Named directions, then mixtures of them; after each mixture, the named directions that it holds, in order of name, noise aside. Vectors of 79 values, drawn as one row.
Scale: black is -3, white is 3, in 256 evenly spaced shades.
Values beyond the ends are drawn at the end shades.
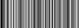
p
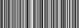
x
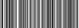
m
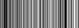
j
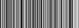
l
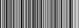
l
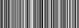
x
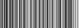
j, m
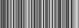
j, p, x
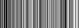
j, l, x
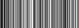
j, p, x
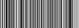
l, m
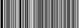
m, p, x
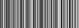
l, x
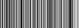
l, m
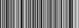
l
